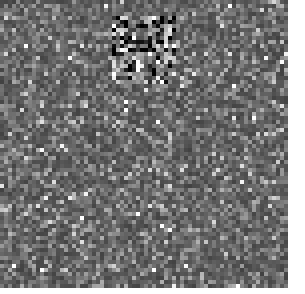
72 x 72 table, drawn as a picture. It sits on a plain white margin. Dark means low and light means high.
Odd patch: rougher, in the top middle. Stripes: none. Histogram: skewed, a long tail of high values. Odd rows or columns: none. Roughest part: top middle.
